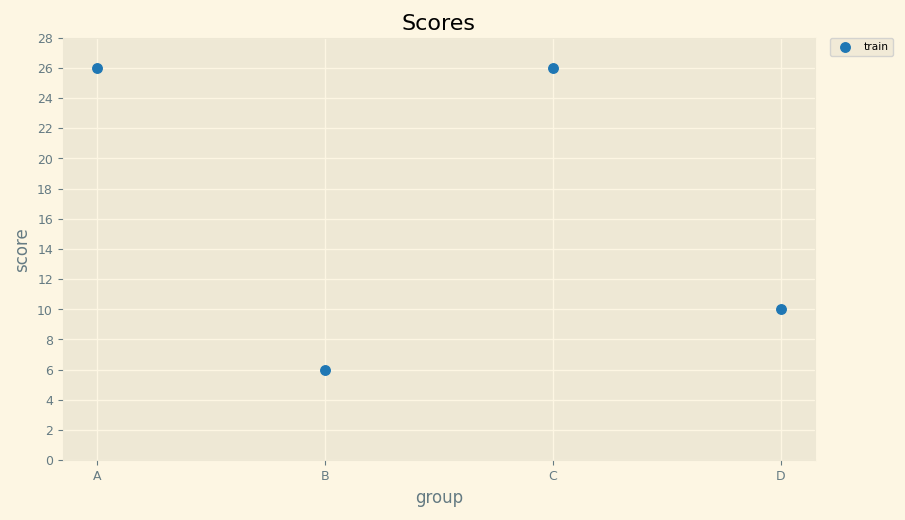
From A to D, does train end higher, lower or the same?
lower
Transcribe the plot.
Title: Scores
x-axis: group, ticks A B C D
y-axis: score, ticks 0 2 4 6 8 10 12 14 16 18 20 22 24 26 28
Legend: train
Values:
train: 26 6 26 10
